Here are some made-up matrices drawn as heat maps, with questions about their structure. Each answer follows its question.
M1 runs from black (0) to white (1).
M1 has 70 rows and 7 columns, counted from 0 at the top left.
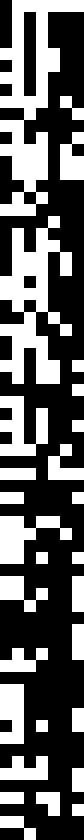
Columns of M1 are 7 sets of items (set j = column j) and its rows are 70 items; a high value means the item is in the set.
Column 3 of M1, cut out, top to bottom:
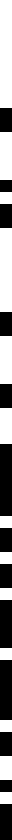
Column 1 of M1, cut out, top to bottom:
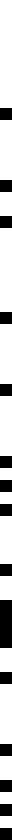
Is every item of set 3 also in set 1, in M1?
yes
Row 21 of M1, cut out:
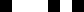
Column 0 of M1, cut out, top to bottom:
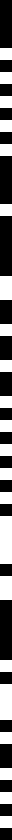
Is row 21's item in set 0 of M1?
no
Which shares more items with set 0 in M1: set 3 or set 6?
set 3
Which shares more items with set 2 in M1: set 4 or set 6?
set 6
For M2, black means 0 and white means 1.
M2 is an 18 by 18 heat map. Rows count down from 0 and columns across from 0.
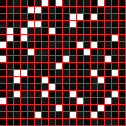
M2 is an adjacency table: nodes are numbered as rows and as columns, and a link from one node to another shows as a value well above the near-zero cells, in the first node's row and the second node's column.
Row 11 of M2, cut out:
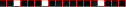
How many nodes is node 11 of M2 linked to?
3
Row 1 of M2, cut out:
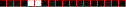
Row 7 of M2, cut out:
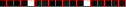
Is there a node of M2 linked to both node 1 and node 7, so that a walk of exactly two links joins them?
yes
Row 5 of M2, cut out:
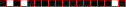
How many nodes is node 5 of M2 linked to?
3
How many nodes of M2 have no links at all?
1
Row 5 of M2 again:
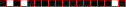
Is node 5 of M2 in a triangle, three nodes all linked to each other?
no
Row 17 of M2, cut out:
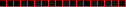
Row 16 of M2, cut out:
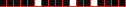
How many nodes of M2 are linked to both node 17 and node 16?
0
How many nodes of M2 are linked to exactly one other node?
2
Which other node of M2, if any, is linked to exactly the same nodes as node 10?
none
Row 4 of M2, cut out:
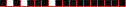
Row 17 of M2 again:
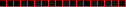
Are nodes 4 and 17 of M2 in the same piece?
no
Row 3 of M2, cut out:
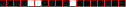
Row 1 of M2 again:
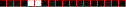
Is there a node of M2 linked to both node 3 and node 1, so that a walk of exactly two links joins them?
yes
